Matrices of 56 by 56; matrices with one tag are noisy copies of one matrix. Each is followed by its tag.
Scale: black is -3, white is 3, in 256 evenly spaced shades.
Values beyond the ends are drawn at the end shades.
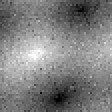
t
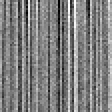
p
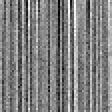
p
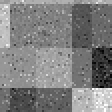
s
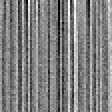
p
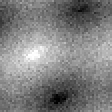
t
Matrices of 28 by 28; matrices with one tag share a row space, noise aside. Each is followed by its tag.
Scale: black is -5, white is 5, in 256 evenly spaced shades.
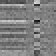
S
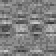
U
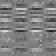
U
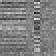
S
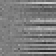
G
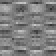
U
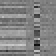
S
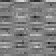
U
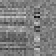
S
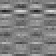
U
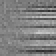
G
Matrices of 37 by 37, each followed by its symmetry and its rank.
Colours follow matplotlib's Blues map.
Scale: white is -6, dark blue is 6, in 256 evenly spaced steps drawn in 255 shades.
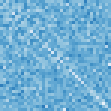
symmetric, full rank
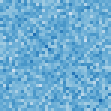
symmetric, full rank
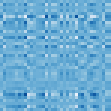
neither, rank two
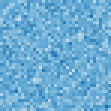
symmetric, full rank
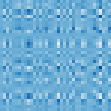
neither, rank two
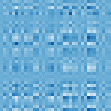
neither, rank two
